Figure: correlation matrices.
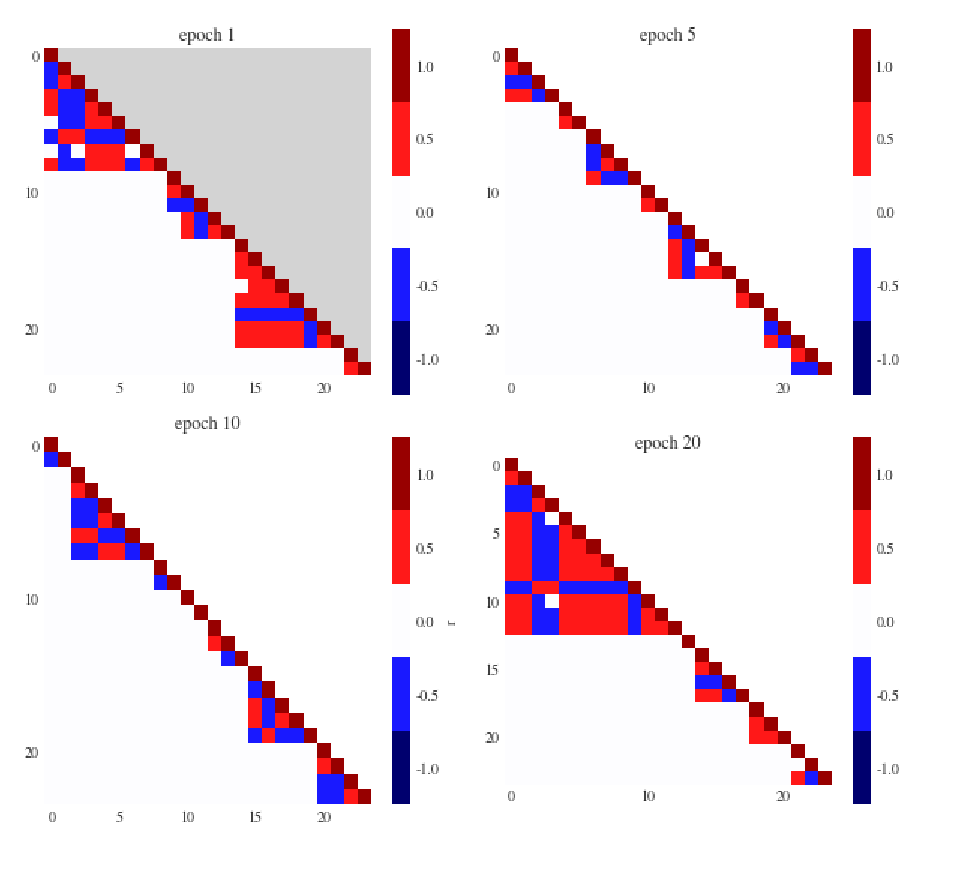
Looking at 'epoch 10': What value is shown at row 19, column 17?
-0.5
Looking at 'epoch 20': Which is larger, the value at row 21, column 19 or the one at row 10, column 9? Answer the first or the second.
the first
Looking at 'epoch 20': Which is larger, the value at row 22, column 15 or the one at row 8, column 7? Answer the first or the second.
the second
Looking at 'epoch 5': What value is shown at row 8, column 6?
-0.5
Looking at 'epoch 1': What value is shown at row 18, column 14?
0.5
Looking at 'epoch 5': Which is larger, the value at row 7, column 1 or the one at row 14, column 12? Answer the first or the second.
the second
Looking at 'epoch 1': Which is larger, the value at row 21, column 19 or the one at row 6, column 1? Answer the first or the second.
the second
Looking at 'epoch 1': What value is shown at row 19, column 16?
-0.5
